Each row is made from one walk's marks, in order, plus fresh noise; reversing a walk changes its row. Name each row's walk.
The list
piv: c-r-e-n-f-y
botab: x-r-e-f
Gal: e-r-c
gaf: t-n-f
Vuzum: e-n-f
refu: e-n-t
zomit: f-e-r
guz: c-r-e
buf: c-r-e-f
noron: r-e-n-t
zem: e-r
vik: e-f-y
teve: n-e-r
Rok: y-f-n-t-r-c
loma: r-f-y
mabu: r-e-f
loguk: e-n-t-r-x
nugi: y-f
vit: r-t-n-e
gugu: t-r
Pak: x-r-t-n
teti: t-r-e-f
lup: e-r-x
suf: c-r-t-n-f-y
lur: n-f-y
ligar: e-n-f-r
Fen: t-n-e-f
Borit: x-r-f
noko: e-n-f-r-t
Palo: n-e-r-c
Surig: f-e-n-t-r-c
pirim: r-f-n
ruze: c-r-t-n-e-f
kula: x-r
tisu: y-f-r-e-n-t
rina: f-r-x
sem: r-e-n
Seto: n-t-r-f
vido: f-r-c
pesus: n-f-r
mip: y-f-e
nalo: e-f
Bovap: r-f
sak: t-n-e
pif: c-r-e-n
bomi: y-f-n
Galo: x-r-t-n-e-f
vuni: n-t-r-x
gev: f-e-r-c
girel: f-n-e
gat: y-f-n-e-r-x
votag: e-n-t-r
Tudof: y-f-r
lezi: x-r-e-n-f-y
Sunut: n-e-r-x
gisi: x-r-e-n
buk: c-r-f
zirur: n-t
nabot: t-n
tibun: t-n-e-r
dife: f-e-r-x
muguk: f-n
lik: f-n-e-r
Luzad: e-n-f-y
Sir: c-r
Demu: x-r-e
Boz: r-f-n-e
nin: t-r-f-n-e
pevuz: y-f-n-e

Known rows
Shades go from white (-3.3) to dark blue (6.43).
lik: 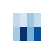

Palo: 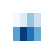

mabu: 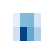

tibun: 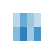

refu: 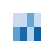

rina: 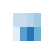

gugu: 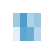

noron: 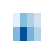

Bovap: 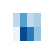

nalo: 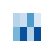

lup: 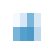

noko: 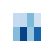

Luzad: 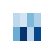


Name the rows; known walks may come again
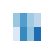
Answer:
nin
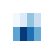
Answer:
Palo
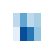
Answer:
Bovap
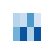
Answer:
nalo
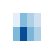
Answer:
noron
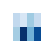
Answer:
lik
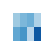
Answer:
sak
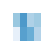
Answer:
gugu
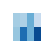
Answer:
Surig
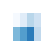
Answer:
gisi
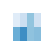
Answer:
loguk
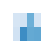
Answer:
dife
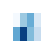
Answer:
zem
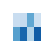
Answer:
refu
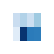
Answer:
pirim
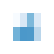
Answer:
lup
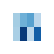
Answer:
vik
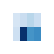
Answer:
Boz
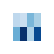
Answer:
Luzad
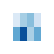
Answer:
votag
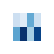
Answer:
Vuzum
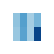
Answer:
nabot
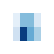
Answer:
mabu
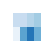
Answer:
rina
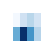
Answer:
sem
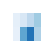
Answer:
Borit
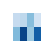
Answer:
noko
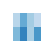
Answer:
tibun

